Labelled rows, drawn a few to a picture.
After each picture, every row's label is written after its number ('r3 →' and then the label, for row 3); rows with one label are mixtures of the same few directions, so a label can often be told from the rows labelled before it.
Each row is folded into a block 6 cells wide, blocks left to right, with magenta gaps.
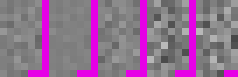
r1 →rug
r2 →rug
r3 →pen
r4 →pen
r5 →rug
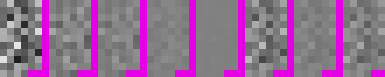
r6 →pen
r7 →rug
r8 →rug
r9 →pen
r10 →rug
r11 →pen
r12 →pen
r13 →pen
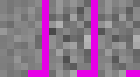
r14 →rug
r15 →rug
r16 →rug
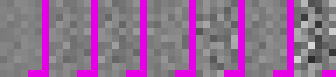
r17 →pen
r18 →pen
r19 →pen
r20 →rug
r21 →rug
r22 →pen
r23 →pen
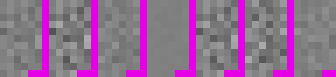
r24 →rug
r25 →rug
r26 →pen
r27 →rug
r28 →rug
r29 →pen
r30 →rug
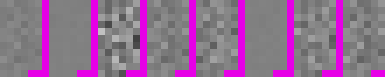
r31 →pen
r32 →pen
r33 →rug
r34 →pen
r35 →pen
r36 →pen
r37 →rug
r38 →pen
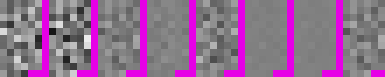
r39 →rug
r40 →rug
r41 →rug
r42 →pen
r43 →pen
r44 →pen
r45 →pen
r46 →rug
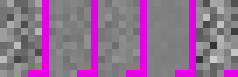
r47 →pen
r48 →rug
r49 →pen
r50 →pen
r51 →pen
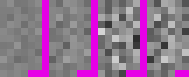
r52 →pen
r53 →pen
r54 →rug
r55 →pen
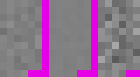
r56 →rug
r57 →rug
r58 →pen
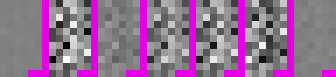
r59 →rug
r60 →pen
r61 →pen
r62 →pen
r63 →pen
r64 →pen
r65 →pen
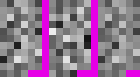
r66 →pen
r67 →rug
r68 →pen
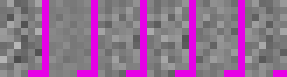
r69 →pen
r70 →pen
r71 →rug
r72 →rug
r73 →pen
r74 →pen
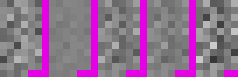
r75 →pen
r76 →pen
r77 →pen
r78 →pen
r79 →pen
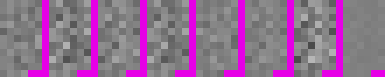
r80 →rug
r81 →pen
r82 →pen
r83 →pen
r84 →rug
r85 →pen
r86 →pen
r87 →pen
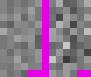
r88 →rug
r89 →pen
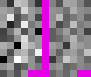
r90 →pen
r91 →pen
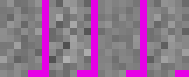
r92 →pen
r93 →pen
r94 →rug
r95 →pen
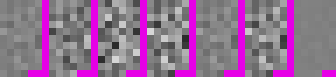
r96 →rug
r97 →rug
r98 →pen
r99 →rug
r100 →rug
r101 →rug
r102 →rug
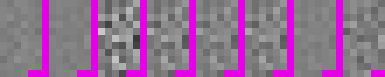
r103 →pen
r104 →rug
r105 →rug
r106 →rug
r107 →rug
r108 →rug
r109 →rug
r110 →rug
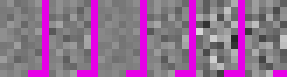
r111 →pen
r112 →rug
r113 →pen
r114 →rug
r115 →rug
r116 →rug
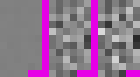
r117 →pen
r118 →rug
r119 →rug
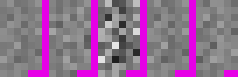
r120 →pen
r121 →rug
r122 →pen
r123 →pen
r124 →pen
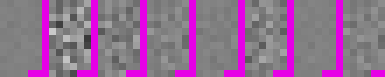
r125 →pen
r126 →rug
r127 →rug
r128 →rug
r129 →rug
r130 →pen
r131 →pen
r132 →rug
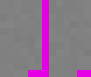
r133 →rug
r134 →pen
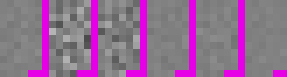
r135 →pen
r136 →rug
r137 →rug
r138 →rug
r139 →rug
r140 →pen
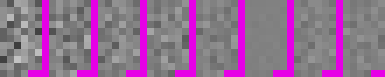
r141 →pen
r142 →rug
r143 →pen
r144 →rug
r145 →rug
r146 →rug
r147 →pen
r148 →rug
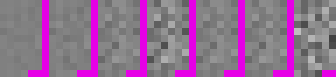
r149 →rug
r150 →rug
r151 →pen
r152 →pen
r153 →pen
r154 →pen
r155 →rug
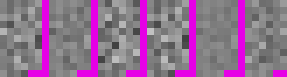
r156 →rug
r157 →rug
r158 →pen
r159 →rug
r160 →rug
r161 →pen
